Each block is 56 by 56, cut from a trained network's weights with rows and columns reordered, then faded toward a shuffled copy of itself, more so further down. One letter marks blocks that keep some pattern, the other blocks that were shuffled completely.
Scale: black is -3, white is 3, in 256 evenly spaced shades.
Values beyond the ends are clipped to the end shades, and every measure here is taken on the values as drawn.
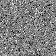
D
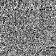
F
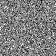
D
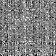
F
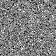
D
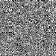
F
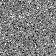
D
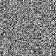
F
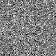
F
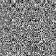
F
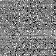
F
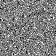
D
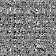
F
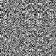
F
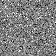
D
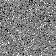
D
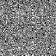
F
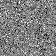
D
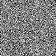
F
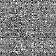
F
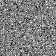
D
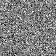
D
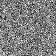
D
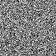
D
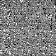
F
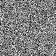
D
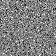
D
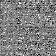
F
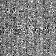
F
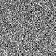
F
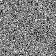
D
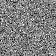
D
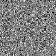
F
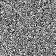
D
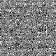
F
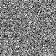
F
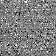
F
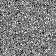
D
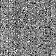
F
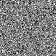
F
